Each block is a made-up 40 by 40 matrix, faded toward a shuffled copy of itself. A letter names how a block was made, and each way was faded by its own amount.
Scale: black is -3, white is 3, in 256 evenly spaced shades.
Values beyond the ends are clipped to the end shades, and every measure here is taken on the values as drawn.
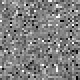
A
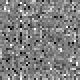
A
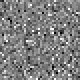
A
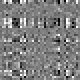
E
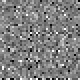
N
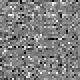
N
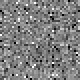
A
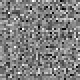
N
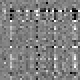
E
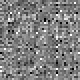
N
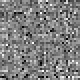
N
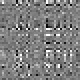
E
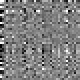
E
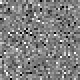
A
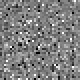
A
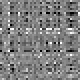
E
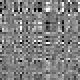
E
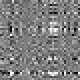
E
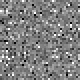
A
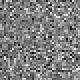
N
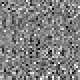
N
